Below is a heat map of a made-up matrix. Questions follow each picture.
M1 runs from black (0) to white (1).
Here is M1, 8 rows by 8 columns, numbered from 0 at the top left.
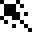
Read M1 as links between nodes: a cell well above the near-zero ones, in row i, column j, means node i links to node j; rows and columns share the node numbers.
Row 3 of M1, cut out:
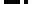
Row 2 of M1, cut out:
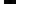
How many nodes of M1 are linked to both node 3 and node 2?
3
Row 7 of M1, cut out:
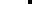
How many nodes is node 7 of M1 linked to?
7
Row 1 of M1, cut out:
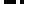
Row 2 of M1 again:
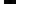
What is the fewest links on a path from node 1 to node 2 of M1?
2
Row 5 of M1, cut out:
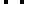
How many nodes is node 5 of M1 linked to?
6
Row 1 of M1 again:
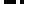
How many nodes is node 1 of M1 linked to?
4
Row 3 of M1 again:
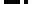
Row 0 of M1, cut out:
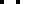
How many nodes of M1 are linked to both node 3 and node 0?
2
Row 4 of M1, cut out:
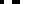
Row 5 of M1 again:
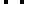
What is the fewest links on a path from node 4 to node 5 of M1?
1
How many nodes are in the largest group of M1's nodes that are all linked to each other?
5
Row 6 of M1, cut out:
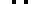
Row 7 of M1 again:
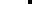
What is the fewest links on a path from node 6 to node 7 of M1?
1
